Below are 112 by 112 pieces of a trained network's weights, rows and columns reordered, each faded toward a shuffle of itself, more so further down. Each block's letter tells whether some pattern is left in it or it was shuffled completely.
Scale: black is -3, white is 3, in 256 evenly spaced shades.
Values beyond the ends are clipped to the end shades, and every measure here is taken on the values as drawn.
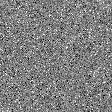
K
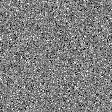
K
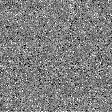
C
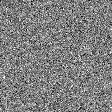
C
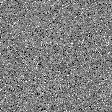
K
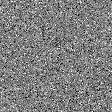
K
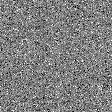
C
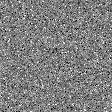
K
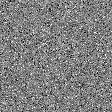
K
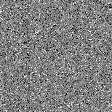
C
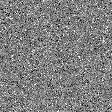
K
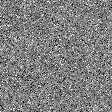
K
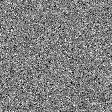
K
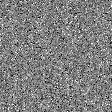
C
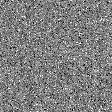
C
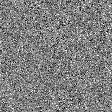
C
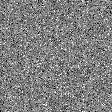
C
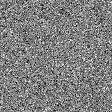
K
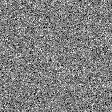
C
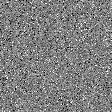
K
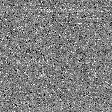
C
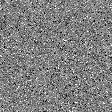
C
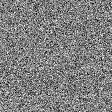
K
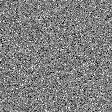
K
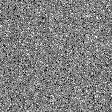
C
